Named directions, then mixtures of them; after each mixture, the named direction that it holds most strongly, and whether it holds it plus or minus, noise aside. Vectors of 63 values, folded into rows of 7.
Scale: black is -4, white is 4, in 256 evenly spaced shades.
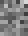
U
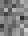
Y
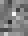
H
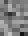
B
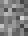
Y, minus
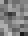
B, plus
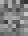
U, minus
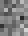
Y, plus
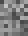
U, plus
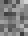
Y, plus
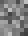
U, plus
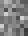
Y, minus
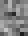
B, plus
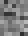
B, plus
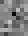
H, minus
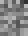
U, minus
